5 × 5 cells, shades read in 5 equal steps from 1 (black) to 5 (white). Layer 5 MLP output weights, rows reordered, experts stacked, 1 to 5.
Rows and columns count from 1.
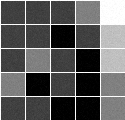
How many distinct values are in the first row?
3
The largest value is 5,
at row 1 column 5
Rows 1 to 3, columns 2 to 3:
2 2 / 2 1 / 3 2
